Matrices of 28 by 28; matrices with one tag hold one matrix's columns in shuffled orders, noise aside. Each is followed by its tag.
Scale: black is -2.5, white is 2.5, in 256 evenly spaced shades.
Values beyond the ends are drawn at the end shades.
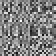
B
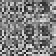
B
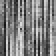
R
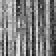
R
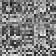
B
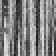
R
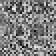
B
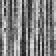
R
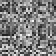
B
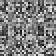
B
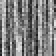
R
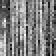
R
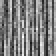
R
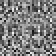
B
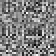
B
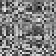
B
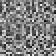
B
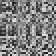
B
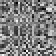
B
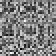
B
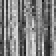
R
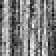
R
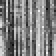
R
